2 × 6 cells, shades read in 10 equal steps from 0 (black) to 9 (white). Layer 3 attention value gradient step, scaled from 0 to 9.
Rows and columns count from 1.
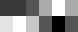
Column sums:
10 11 10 9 9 9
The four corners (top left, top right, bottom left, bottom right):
2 6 8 3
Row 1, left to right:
2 2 3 6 9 6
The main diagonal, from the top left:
2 9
